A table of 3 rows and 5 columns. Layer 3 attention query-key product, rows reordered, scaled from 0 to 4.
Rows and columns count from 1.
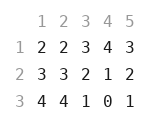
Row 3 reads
4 4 1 0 1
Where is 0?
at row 3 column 4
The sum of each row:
14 11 10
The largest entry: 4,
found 3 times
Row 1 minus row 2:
-1 -1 1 3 1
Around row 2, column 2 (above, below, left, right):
2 4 3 2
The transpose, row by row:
2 3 4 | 2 3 4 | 3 2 1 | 4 1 0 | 3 2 1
